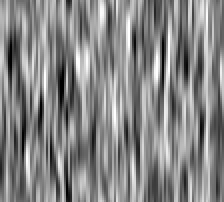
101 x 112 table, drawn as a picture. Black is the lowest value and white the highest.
Slope: none. Average level on the scale: 50%. Grain: streaks running down. Histogram: bell-shaped. Mirror symmetry: none.
